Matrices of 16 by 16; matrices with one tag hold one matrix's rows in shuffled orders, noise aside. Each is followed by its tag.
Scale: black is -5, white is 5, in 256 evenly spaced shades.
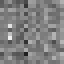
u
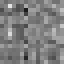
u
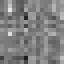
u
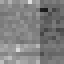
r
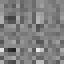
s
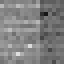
r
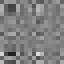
s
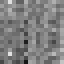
u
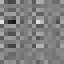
s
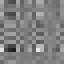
s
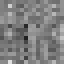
u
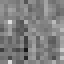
u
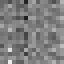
u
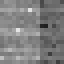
r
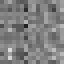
u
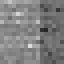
r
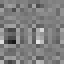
s
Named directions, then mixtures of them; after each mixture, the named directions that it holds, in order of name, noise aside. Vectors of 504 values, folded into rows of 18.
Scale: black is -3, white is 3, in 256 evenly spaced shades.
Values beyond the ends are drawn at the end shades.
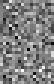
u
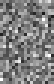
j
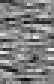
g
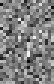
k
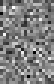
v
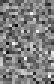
u, v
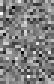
v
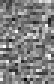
g, j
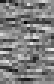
g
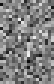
k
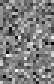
k, u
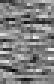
g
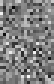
v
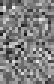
j, v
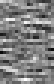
g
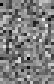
j, k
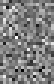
u, v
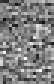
g, u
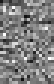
g, v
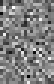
v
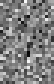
k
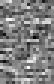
g, k
